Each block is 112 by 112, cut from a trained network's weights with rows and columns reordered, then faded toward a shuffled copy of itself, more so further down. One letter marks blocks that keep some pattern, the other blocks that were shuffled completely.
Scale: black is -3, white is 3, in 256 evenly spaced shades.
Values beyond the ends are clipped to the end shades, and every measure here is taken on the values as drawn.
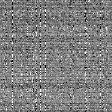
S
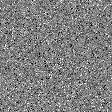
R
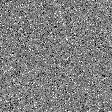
R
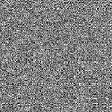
S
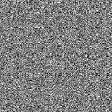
S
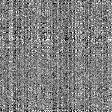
S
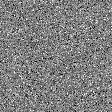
R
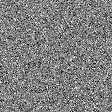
R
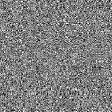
S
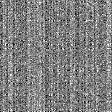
S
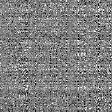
S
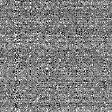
S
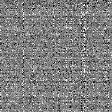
S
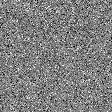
R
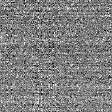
S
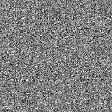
S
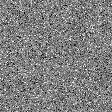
R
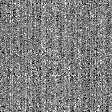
S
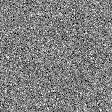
R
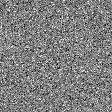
R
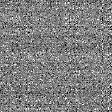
S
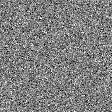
R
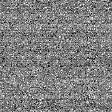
S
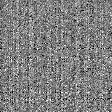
S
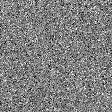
R
